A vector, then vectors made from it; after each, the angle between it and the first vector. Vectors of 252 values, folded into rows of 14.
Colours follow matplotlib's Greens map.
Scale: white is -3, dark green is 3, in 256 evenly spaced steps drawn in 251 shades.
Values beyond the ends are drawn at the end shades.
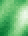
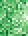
partly aligned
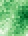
nearly opposite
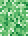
orthogonal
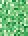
orthogonal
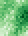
nearly opposite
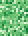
orthogonal
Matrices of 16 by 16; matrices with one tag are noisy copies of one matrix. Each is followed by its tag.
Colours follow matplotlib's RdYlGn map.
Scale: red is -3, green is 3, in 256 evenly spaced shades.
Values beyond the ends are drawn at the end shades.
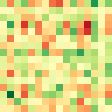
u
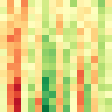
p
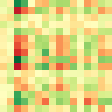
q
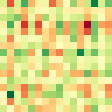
u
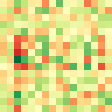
q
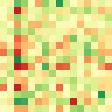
q
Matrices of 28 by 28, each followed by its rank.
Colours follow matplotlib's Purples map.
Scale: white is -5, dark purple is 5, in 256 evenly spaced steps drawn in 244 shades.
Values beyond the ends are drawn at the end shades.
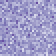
full rank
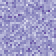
full rank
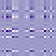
one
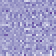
five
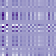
one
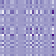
one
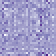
five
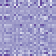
three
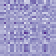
three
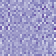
five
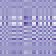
one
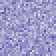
full rank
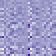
three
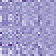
three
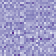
five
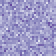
full rank
